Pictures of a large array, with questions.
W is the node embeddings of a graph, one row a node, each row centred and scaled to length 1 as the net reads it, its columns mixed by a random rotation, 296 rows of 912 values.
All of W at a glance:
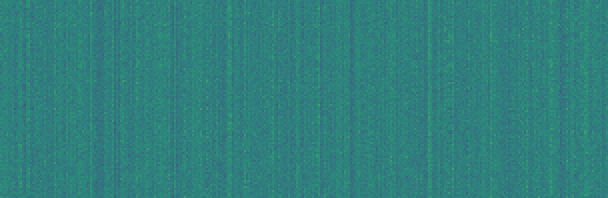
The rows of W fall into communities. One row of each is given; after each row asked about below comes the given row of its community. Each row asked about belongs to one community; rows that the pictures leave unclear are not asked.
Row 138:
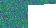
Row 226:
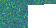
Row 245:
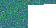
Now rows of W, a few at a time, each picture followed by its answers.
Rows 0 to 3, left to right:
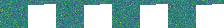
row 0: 138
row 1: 226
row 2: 138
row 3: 226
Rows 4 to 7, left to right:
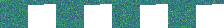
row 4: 226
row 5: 138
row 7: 245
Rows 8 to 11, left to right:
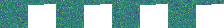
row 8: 138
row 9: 138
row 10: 138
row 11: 245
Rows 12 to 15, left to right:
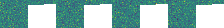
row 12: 245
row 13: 226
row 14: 245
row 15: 138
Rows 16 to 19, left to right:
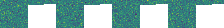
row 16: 245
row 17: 138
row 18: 226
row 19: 226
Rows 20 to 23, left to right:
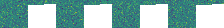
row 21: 245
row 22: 245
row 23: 138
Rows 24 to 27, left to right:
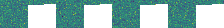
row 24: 226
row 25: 245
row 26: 245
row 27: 226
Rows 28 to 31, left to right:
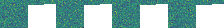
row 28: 138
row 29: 226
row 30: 245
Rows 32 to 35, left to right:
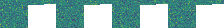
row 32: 138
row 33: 138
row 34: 138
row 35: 138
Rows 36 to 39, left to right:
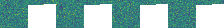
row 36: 245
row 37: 245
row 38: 138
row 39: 226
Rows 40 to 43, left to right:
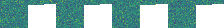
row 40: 138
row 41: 226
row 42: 245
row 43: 226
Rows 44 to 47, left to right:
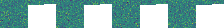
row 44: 245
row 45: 245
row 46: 138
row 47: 226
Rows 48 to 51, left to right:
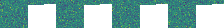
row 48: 138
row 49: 245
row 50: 138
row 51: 138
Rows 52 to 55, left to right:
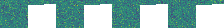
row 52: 138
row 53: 138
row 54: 138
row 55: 138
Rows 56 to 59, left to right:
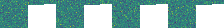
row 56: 138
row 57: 138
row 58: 226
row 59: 245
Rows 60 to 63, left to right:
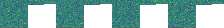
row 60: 226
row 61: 226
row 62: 138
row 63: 226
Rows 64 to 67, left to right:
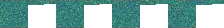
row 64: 138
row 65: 245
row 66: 226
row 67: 138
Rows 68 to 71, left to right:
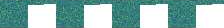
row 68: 245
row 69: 245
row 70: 138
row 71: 226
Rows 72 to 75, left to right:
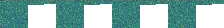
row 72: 138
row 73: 245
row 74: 245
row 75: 226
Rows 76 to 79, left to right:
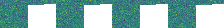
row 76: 138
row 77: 226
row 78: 245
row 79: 138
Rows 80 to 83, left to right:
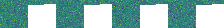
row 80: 226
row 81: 245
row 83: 226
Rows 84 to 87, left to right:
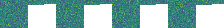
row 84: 226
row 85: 245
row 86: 245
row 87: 226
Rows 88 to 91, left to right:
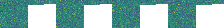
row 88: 226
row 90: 138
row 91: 138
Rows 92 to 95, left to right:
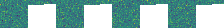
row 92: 245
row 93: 138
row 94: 226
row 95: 138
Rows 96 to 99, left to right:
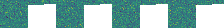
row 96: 138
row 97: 138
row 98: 138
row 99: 138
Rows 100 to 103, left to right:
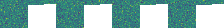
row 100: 138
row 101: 138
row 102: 245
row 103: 226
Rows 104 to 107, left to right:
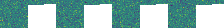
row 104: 226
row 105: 245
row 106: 138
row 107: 226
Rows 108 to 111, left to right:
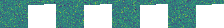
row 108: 138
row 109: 245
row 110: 138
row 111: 245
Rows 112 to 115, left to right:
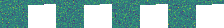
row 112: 138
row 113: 226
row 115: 138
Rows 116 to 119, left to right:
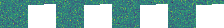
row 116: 245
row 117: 226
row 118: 138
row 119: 245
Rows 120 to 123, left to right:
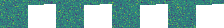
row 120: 245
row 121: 245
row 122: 245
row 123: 138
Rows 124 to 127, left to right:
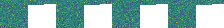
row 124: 226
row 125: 138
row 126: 226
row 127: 138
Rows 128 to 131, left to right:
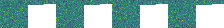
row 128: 245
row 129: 226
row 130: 245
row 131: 245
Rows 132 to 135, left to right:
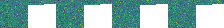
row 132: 138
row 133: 138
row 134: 226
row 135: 138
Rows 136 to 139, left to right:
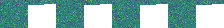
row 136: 138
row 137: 226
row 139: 245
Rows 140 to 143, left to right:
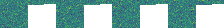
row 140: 245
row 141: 138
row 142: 226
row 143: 226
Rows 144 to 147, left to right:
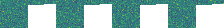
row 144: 245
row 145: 245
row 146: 226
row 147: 138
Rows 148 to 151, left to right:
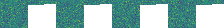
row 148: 138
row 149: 245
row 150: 138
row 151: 226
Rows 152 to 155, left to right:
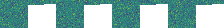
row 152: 138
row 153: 245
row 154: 138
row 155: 226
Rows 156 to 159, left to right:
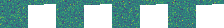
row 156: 226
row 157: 138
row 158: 226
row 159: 226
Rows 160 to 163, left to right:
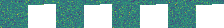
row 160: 245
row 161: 138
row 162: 245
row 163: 245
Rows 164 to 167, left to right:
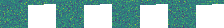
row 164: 245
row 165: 226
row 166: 226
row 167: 138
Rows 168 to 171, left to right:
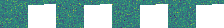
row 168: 138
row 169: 226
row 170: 245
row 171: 138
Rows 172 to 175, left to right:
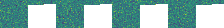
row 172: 245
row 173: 138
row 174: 245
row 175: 245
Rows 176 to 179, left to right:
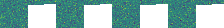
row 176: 226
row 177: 226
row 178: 138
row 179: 245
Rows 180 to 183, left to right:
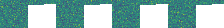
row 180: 226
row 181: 226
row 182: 138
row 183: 245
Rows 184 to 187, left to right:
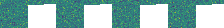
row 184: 245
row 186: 226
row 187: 245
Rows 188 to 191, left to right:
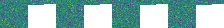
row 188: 138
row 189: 226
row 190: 138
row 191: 245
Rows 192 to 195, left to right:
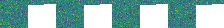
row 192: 138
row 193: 245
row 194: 138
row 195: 245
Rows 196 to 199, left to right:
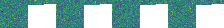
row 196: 226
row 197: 245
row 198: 245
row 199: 245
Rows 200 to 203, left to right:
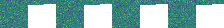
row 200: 245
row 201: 226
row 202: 245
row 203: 226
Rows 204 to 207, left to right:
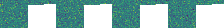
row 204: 138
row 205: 138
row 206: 245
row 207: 138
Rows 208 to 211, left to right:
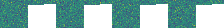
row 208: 226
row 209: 245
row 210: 138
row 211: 138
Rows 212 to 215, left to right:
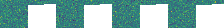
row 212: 226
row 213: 226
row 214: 245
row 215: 245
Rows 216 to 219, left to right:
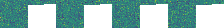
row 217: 138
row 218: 138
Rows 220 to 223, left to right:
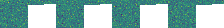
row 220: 226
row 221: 138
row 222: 226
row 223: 245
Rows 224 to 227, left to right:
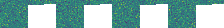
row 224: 226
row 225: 226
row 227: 138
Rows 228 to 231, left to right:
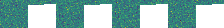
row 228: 138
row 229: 138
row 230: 245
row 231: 245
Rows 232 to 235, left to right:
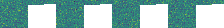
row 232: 226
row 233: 226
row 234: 226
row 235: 245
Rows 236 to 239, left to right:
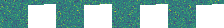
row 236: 226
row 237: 245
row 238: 245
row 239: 138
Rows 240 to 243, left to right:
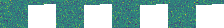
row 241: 226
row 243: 245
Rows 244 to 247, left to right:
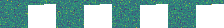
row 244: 138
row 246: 226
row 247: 245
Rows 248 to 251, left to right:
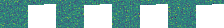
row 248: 226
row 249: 245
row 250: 226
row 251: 138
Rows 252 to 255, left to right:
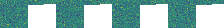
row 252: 226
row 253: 226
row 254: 138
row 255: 226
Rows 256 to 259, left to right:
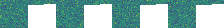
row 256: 245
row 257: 138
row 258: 226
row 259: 226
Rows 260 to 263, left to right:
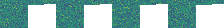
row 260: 138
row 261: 245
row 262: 138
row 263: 138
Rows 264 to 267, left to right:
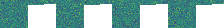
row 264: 138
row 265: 245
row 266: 138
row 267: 138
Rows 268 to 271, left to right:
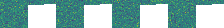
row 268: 138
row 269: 226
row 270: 138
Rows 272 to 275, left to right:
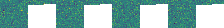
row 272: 245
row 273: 138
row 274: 226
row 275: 138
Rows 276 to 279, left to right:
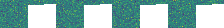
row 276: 226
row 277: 245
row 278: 226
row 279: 138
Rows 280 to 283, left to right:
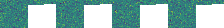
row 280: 226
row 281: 226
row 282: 245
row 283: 245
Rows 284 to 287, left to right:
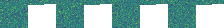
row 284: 138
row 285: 245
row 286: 226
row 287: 226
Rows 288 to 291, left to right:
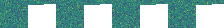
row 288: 226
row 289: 138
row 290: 138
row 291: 245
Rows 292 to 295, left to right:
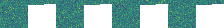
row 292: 138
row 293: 245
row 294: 226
